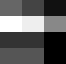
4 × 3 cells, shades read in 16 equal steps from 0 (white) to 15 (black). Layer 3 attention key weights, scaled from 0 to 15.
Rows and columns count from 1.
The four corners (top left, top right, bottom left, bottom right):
9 14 10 15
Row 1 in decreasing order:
14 11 9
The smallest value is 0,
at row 2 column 1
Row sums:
34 8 39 35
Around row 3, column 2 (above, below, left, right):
1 10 12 15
